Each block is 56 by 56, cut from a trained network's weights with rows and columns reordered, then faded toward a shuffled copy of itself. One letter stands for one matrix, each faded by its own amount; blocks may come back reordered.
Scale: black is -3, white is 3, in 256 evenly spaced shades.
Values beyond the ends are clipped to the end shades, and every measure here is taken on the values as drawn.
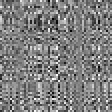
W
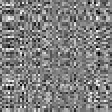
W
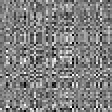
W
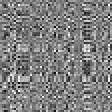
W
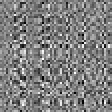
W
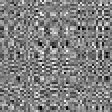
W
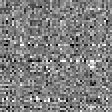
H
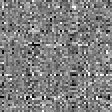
H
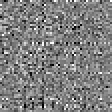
H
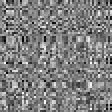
W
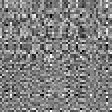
W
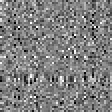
H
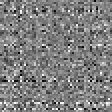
H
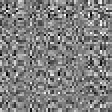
W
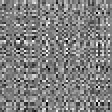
W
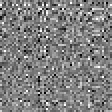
H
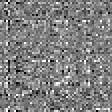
H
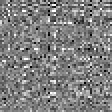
H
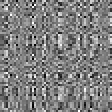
W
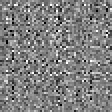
H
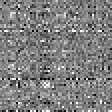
H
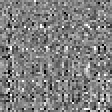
H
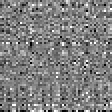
H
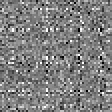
H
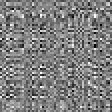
W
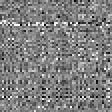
H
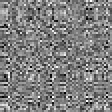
W
